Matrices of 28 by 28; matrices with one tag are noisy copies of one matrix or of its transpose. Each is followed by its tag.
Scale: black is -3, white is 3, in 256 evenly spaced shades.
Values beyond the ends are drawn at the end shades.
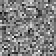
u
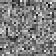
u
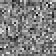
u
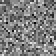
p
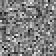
u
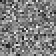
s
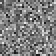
p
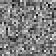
u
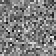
p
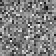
s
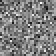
s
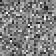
s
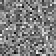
p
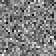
p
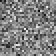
s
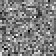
u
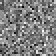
p
